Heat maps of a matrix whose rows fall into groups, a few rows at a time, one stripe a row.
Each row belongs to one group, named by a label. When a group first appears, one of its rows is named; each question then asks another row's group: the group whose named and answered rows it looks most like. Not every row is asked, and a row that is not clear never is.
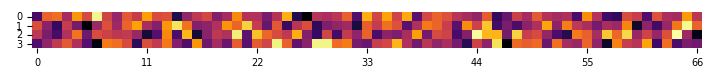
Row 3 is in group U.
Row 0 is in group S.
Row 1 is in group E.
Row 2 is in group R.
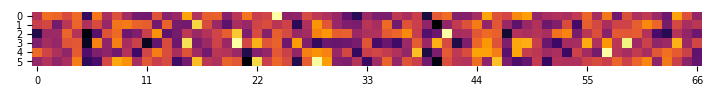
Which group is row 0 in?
R
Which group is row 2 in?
U
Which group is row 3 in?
R
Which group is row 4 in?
R
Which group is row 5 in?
U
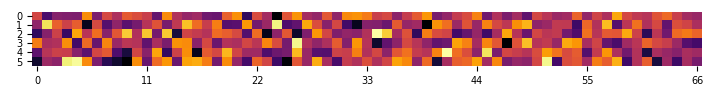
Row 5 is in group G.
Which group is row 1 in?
R
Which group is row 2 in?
S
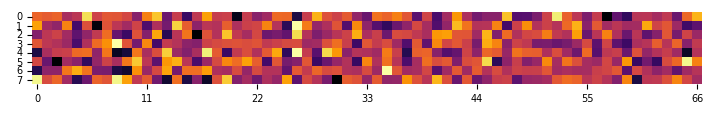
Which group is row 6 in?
G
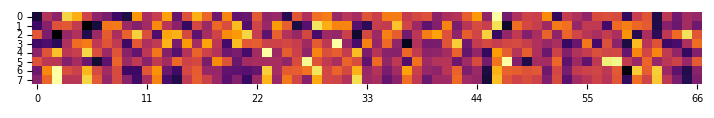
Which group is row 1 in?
U
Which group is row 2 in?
E
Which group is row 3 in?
G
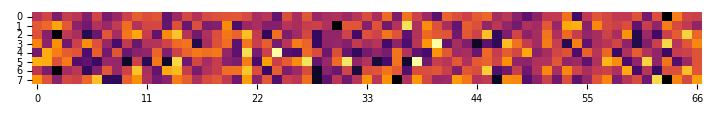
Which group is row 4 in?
R
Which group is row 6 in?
E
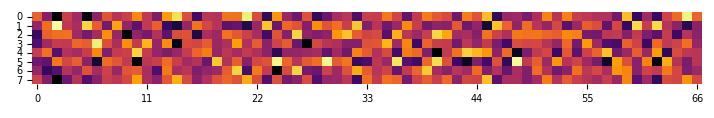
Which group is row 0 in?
E
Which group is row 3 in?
S
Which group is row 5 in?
U
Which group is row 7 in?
E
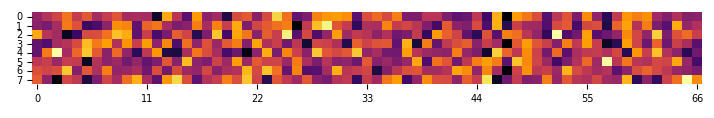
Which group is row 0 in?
U
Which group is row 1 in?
U
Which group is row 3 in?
S
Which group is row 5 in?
R
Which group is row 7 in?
E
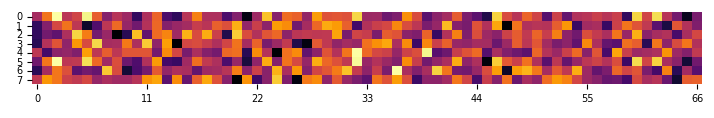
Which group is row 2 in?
G
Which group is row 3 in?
S
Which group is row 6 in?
U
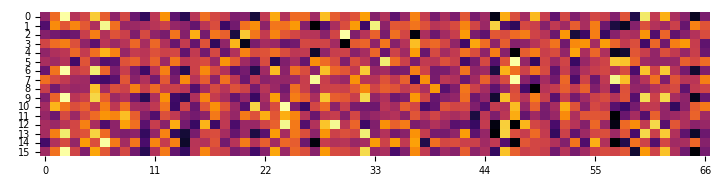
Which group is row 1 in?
S
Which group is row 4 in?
S
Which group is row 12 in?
U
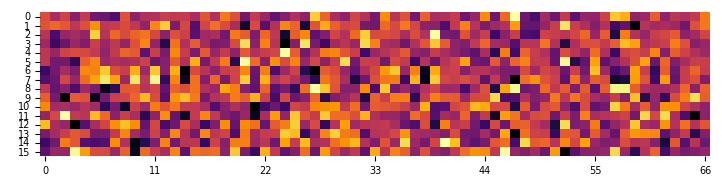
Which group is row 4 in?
U
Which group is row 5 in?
G
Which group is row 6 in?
S
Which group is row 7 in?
S
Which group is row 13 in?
U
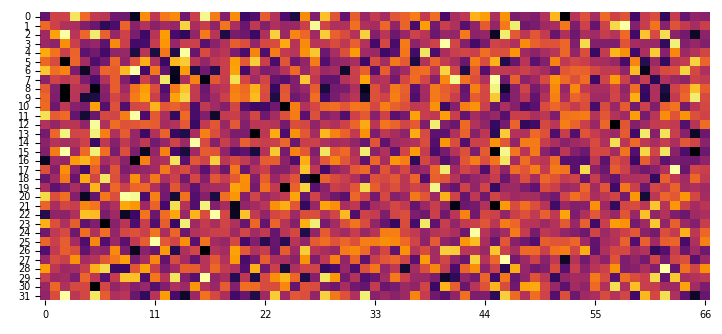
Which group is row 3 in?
U
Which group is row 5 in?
E
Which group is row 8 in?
E
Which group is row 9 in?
E
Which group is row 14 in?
R
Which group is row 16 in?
G
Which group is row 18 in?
S
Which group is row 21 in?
U
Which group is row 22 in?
G
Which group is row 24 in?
S
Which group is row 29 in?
U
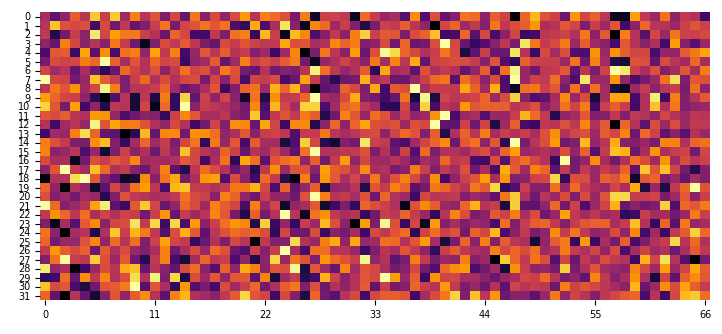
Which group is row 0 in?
S
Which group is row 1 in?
R
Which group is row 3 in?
U
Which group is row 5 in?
S
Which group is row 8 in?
S
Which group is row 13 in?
G
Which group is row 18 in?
G
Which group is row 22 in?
R
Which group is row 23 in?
S
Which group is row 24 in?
E
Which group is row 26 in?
R
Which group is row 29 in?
S
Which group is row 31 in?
E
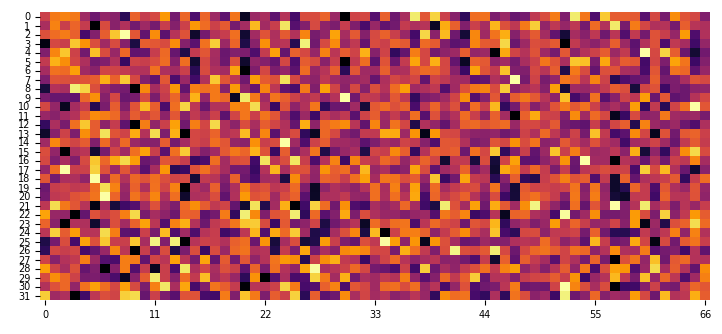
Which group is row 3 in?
G
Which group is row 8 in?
G
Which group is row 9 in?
G
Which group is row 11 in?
S
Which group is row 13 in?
S
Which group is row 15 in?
E
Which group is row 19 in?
S
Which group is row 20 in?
S
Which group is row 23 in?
E
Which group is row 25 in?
S
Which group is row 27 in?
U
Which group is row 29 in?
R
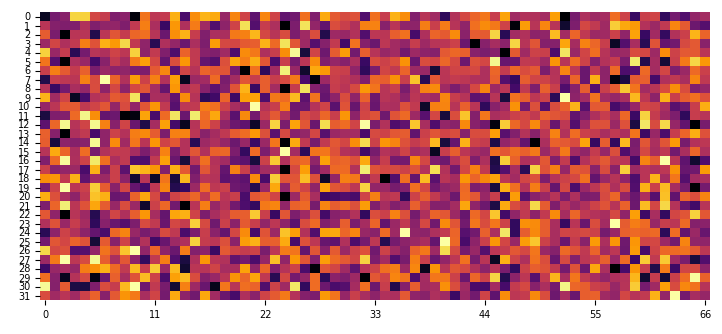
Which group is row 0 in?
G
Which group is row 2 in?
E
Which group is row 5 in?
E
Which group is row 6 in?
R
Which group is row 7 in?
S
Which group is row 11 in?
G
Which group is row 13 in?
E
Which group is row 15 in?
R
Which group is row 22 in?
E
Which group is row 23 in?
R
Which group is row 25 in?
R
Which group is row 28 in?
S
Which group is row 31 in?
U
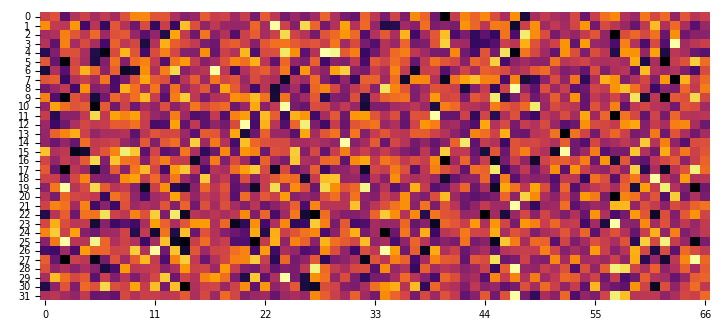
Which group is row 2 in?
U
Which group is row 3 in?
U
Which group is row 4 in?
U
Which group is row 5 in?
E
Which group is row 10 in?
R
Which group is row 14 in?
G
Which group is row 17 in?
E
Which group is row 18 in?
U
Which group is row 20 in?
U
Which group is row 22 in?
S
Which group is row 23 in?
R
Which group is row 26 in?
S
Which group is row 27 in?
E
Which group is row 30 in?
S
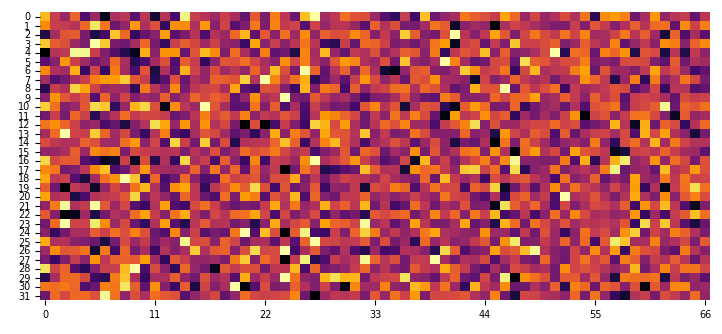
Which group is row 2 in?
U
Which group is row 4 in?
G
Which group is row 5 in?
U
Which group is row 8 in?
G
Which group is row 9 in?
R
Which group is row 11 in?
U
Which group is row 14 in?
U
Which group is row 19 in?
E
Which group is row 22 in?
E
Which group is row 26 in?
R
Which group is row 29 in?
U
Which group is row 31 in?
S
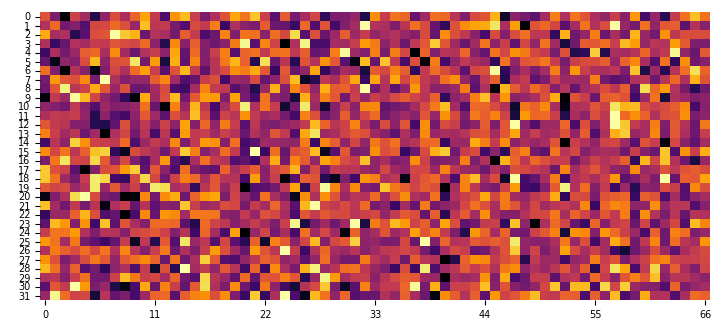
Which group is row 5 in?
S
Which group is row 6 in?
E
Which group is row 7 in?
S
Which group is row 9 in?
G
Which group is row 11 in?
R
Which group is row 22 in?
G
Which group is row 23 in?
S
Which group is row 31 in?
R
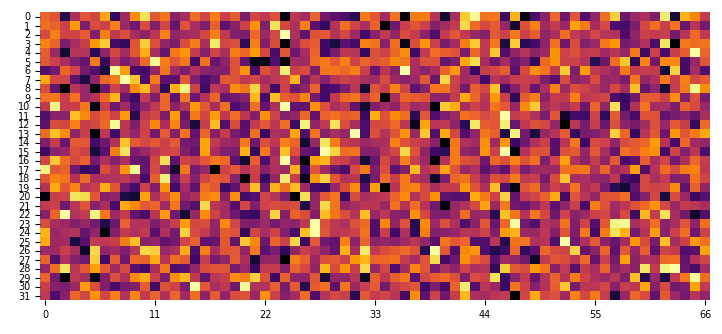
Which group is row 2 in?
R
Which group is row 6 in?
U
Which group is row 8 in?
E
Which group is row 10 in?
R
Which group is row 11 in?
G
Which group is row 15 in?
U
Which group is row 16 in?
R
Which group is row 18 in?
R
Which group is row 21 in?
U
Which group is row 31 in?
S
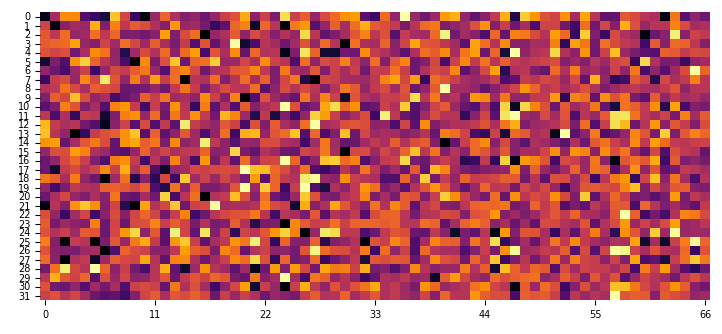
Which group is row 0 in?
U
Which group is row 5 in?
G
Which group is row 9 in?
G
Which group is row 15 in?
G
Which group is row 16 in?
U
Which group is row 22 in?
E
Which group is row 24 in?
U
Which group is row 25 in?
E
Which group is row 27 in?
E
